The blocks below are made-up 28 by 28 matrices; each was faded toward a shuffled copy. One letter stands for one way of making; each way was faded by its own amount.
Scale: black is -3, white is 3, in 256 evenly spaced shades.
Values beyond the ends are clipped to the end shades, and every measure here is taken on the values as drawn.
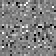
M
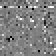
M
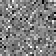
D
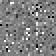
M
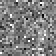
D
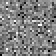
D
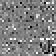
M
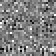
D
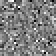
D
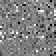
M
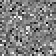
D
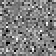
D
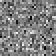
D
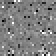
M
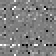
M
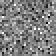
D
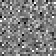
D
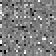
M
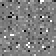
M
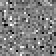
M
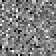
D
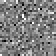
D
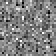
D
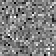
D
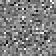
D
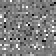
M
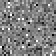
D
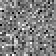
D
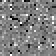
M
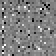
M
